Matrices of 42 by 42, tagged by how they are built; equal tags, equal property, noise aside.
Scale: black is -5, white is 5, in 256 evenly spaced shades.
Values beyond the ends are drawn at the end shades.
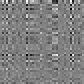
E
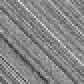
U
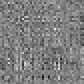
E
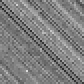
U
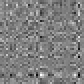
E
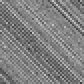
U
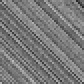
U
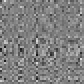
E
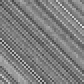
U
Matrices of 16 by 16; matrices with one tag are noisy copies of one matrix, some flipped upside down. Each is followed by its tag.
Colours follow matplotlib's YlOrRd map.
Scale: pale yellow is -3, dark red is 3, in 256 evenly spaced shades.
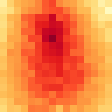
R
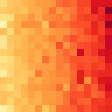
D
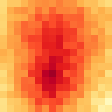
R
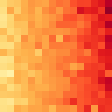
D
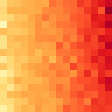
D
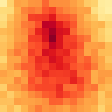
R
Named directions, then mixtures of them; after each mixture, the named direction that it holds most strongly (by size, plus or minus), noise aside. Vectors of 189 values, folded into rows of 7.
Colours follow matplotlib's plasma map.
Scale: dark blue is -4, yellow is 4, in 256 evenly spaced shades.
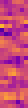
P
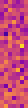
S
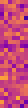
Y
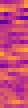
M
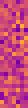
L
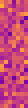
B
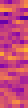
M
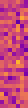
L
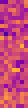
S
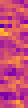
P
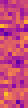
P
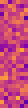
Y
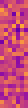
L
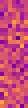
S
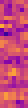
P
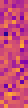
S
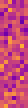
S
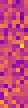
S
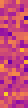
B
